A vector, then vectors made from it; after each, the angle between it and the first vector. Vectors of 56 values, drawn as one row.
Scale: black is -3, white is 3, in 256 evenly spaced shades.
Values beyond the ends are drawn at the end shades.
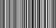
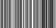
partly opposed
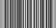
nearly opposite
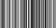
partly aligned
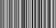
partly aligned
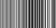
partly aligned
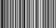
orthogonal
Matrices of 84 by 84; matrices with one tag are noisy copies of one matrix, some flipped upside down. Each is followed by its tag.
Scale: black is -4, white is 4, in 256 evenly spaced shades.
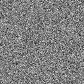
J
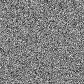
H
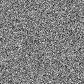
J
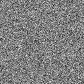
J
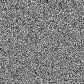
H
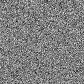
H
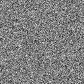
J
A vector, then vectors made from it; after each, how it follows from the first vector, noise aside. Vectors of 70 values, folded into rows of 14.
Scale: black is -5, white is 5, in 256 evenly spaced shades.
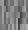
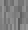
shrunk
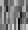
scaled up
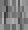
wrapped around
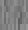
shrunk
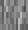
negated
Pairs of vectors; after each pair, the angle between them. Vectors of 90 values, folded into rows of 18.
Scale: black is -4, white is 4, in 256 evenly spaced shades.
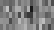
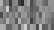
partly aligned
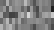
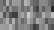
nearly parallel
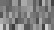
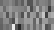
partly opposed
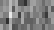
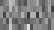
partly aligned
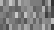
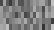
nearly opposite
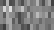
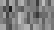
nearly opposite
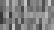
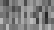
partly opposed
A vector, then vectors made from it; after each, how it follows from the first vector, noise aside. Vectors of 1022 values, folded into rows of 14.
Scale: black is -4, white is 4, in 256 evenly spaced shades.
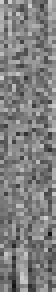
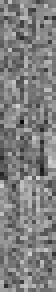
wrapped around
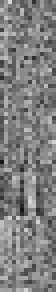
wrapped around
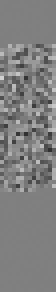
partly zeroed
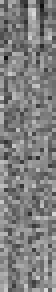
reversed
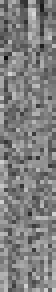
reversed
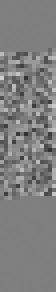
partly zeroed
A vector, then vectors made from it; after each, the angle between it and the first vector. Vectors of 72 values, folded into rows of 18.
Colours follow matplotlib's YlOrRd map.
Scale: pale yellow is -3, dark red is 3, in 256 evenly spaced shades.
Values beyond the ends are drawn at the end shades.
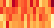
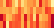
nearly opposite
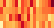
partly aligned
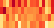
partly aligned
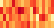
partly aligned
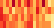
orthogonal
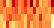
nearly parallel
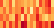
partly opposed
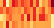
nearly parallel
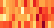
orthogonal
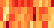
partly aligned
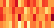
orthogonal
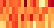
partly aligned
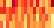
nearly parallel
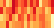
nearly parallel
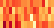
orthogonal
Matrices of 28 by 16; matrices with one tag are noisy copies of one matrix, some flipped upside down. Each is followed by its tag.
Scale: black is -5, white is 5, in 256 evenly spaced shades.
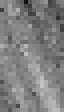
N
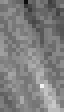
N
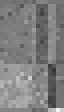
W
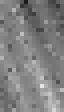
N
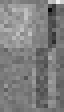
W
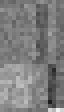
W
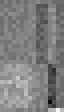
W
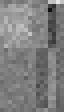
W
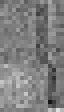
W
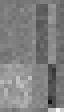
W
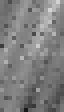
N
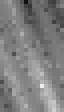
N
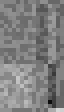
W
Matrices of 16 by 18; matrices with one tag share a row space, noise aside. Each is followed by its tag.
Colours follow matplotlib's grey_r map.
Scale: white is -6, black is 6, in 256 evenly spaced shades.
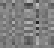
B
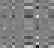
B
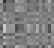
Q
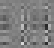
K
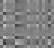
Q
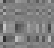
Q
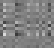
Q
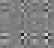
K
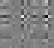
K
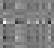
Q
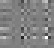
K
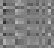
Q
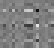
B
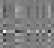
Q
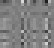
K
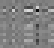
B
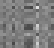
B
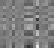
B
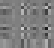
K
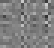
K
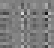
K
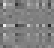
Q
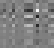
B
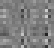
K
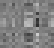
B
